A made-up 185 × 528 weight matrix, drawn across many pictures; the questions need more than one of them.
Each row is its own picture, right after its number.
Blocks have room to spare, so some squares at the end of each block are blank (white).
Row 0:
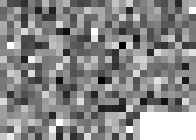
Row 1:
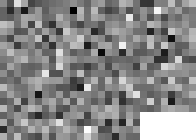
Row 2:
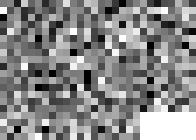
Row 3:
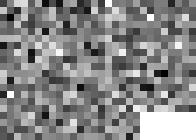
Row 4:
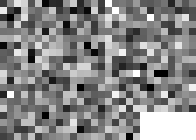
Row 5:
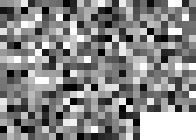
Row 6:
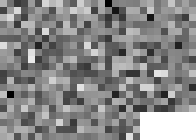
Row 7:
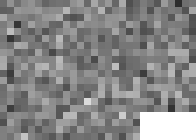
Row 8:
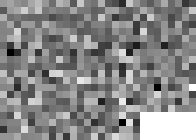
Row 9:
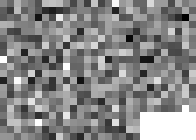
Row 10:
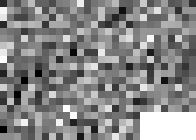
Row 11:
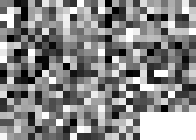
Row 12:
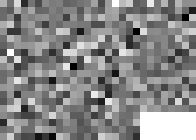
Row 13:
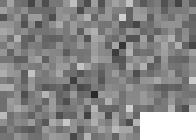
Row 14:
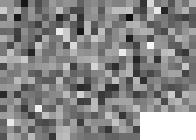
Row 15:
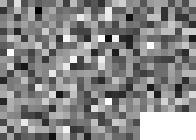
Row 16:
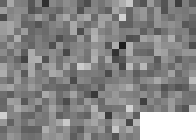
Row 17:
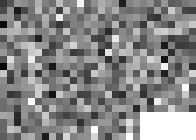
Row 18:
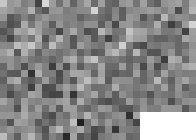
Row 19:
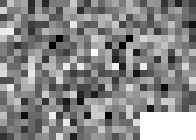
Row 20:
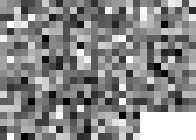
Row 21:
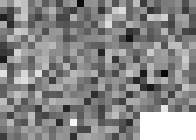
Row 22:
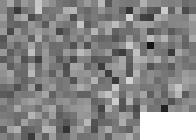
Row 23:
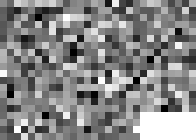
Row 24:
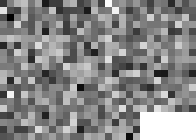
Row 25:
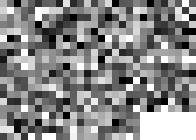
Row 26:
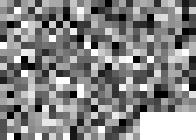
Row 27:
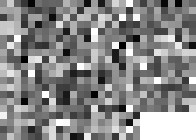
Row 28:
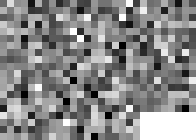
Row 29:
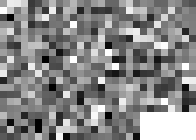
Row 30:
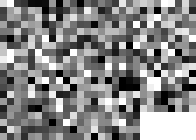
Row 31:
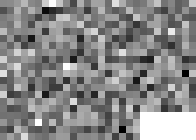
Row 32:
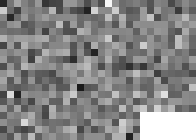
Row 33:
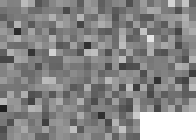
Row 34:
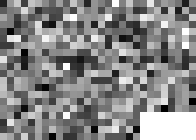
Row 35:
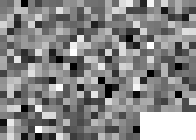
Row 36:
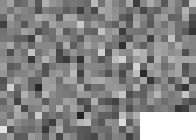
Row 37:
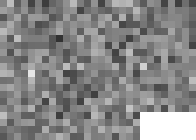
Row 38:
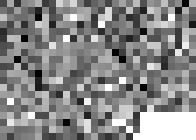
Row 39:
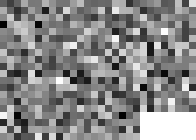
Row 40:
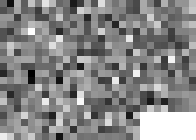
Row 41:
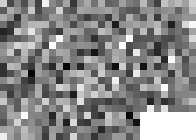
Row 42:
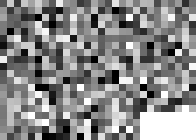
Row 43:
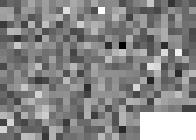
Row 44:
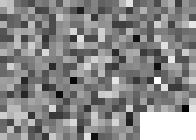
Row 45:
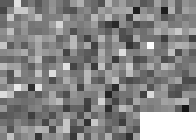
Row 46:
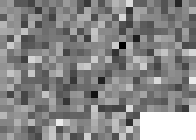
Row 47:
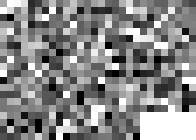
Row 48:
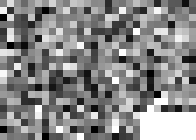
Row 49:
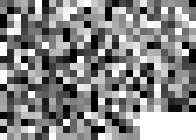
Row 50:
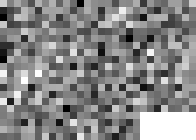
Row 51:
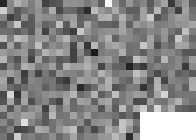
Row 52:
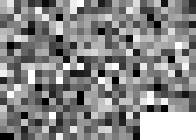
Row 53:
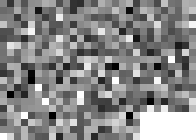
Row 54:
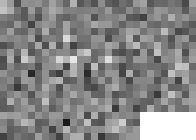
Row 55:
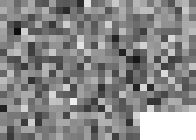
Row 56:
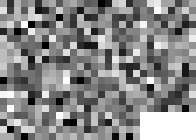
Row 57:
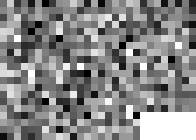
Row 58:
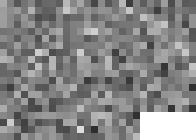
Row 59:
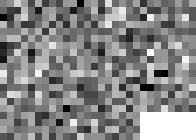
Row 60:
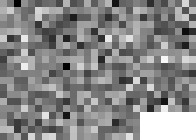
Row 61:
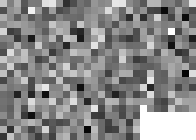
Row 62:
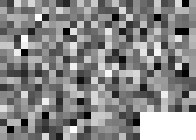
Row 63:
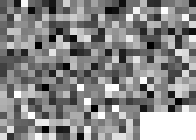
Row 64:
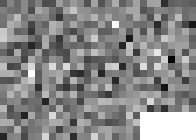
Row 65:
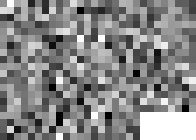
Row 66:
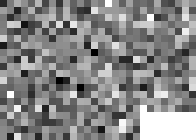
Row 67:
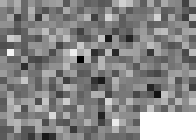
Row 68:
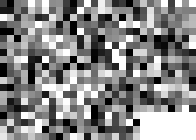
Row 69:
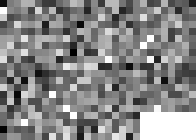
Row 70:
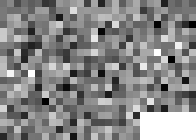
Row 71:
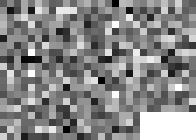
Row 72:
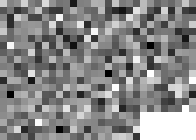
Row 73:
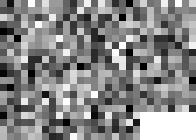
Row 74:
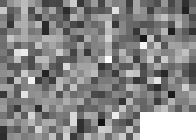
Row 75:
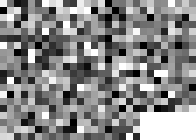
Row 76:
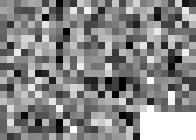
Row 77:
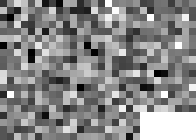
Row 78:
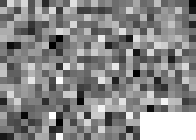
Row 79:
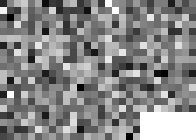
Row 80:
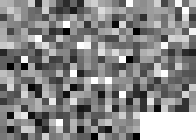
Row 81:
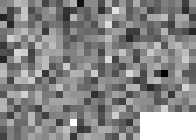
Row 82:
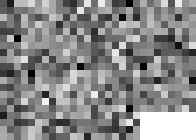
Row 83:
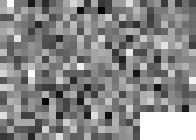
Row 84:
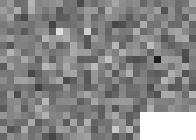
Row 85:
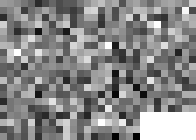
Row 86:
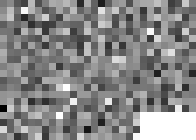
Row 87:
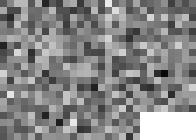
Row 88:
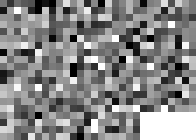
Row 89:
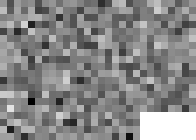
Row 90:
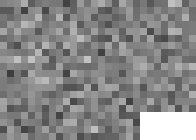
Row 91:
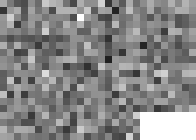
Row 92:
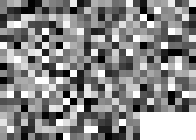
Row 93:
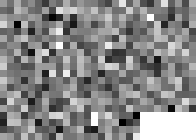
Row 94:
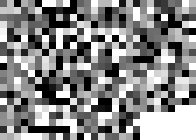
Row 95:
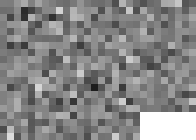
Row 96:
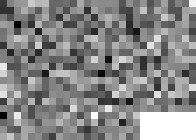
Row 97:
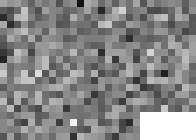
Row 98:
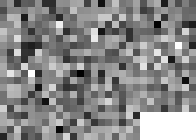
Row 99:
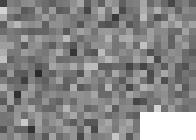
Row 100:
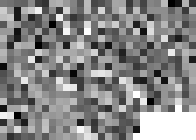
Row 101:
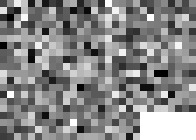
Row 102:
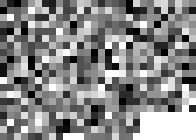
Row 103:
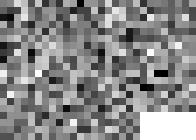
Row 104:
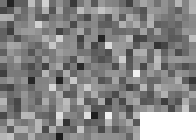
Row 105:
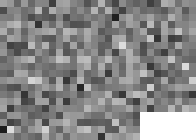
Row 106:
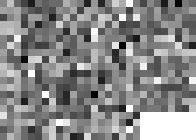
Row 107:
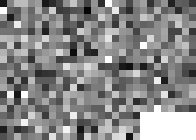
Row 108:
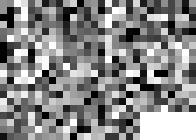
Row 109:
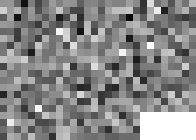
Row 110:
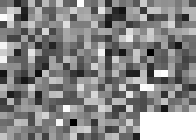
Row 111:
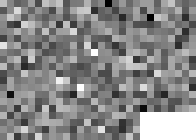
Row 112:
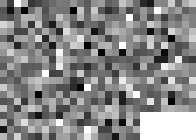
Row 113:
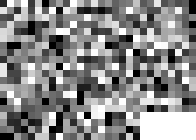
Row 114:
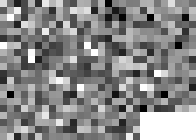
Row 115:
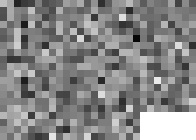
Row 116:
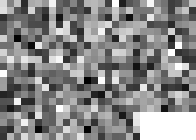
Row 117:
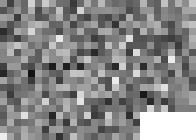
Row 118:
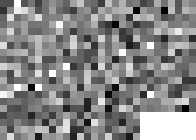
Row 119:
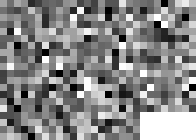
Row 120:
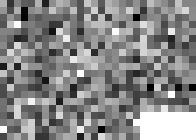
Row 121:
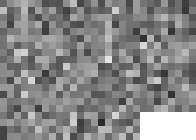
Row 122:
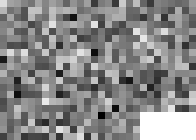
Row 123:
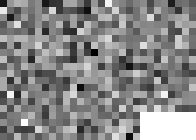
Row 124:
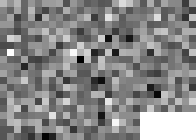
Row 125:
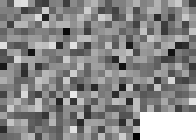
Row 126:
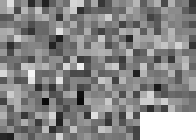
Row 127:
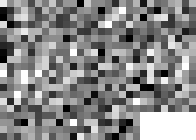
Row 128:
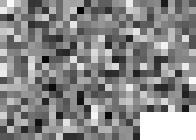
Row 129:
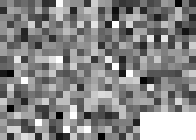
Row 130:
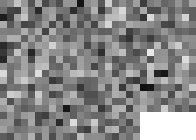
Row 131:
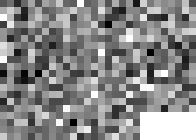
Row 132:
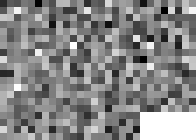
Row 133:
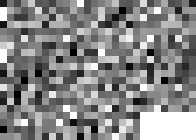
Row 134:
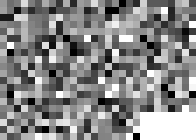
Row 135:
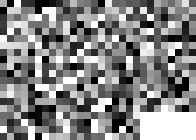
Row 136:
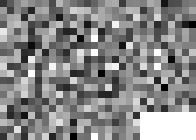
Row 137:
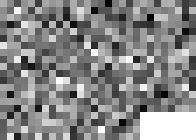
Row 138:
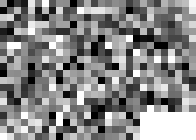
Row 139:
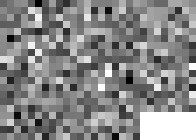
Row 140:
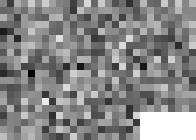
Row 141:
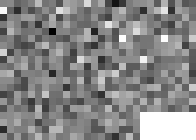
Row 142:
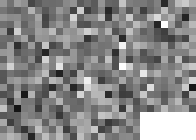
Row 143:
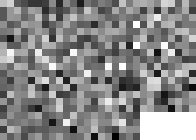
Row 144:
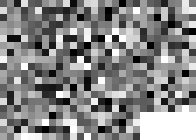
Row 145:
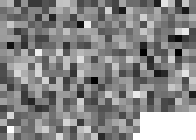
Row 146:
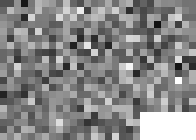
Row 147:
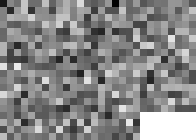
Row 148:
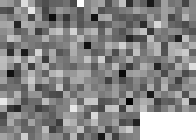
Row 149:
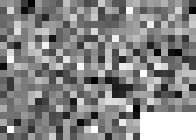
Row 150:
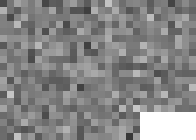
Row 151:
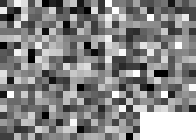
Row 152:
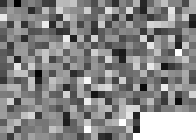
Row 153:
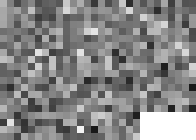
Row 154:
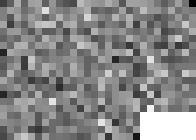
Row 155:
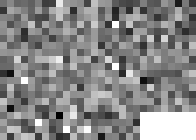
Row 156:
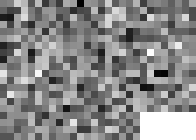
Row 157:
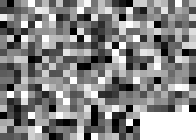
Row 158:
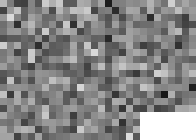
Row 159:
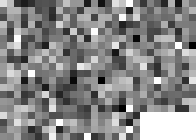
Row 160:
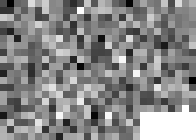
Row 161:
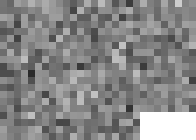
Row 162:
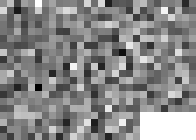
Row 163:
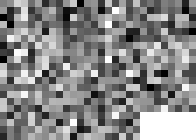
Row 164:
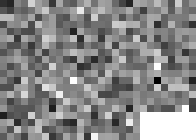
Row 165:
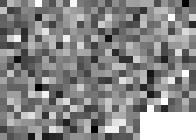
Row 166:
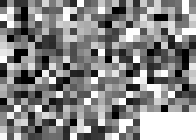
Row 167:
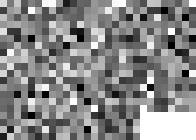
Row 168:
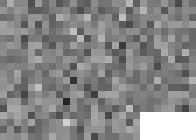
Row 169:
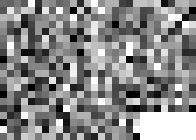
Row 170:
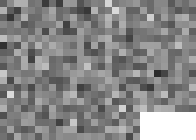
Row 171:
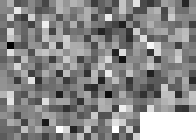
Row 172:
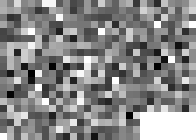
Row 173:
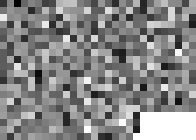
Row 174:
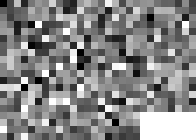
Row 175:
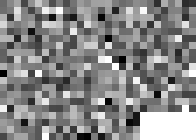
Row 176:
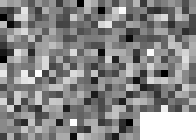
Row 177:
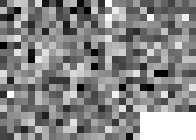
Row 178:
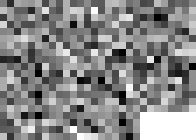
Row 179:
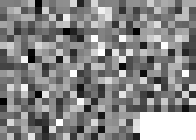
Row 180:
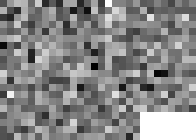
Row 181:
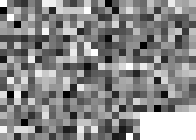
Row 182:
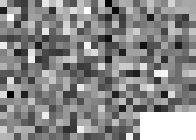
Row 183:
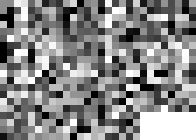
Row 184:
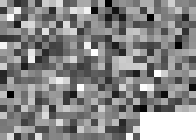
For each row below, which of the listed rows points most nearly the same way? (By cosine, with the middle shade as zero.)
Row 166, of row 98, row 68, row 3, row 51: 51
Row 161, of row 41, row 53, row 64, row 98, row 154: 41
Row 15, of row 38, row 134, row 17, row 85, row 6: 38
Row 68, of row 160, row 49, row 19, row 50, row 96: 160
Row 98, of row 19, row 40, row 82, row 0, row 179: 19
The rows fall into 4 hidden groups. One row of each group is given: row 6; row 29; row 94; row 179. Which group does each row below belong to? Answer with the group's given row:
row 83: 29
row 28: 29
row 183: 6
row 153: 179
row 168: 29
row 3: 6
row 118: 94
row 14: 94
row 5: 179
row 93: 179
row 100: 179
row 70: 29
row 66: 6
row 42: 94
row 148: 179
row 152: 94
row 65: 29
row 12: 94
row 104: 29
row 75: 6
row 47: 29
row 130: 6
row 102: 29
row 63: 94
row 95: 179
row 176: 6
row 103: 6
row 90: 179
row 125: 179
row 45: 94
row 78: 29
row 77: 6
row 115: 29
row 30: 179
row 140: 29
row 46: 29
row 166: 6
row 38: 94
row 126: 29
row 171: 94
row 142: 179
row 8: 179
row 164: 29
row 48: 94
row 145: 179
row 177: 6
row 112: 179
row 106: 29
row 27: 29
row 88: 94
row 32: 6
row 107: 6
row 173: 94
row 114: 6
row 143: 179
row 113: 29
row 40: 29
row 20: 179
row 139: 179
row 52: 29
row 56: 179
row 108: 6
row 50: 6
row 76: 179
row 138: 29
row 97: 6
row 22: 94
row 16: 29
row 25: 94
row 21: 6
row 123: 6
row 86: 179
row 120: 94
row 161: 29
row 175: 179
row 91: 6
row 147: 94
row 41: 29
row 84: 94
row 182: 6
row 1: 179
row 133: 6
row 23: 94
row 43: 179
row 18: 29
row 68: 29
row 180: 6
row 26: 6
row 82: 29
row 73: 29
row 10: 6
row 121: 6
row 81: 6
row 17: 179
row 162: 94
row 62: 179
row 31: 94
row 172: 29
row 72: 94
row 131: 6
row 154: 179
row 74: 6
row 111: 6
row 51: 6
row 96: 179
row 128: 29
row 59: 6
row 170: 6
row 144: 94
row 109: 94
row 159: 29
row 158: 6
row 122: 94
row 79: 6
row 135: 94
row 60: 94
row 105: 179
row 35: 94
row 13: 29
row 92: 179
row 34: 94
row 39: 179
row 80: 179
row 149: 179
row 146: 179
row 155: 179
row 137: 6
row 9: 94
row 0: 29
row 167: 94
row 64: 29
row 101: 6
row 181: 6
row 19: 29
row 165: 94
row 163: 6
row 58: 179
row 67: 94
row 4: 6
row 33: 179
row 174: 179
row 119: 179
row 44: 29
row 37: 29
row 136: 29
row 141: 94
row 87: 6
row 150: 6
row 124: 94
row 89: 179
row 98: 29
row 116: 94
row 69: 6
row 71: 94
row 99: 6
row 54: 94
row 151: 6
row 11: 6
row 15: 94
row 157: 29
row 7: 179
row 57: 29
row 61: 94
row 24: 6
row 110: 6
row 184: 6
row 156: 6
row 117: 29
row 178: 179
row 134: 94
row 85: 179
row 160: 29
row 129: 179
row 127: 6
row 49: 94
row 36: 179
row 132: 94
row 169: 179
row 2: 94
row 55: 179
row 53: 29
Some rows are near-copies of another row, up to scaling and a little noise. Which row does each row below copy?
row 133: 10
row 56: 89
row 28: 168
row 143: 30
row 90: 5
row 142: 119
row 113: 78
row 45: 118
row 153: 58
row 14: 109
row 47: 29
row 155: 129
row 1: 112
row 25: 60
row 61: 167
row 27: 106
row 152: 173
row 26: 137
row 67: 124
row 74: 121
